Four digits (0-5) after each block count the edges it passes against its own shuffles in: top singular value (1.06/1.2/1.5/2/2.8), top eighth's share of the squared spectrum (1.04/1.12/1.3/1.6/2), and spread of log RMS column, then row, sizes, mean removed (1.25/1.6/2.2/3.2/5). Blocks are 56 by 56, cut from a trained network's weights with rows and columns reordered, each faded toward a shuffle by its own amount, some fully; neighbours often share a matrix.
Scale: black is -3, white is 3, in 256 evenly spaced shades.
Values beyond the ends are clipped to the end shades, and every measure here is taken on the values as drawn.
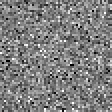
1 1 0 0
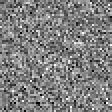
1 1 0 0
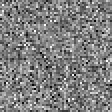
0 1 0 0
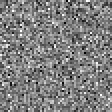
0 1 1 0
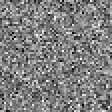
0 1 0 0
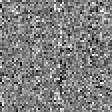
2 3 3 0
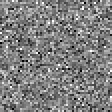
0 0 0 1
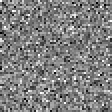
0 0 0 0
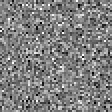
3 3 2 1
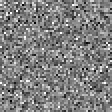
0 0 0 0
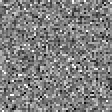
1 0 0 0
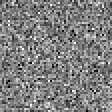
0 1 0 0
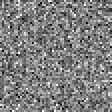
0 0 0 0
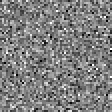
0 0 0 0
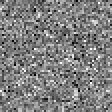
2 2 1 1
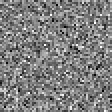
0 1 0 0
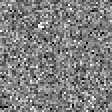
2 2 0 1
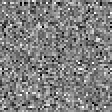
2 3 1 2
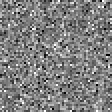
0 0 0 0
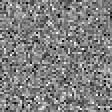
1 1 0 1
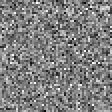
2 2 0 1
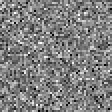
0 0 0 0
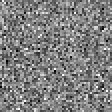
3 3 1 1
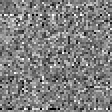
3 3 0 3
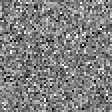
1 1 0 1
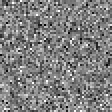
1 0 0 0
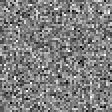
1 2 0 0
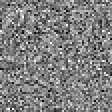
2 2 1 1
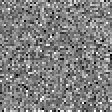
2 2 0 1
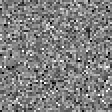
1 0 0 0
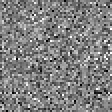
2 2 0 1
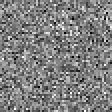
2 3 0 1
